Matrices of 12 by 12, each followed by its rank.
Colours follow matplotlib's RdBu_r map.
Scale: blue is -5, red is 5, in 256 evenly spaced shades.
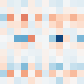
two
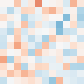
full rank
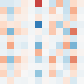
two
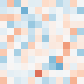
full rank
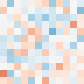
full rank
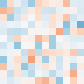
full rank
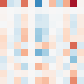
two
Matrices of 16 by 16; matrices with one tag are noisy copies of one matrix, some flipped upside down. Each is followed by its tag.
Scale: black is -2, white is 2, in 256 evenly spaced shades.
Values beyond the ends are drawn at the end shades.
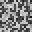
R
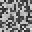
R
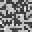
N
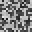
R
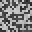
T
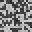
N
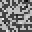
T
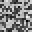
N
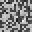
R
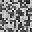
R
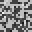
N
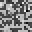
N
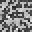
T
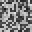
R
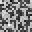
R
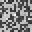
R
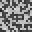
T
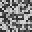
T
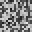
R
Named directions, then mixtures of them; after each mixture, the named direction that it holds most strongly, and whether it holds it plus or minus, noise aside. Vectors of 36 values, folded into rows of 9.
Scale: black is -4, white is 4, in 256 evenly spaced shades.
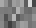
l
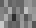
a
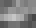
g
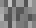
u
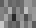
a, plus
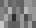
a, plus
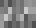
a, plus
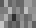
a, plus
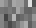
l, plus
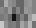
a, plus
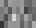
a, minus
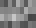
g, plus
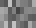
u, plus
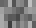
u, plus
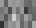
a, minus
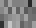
a, minus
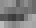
g, minus
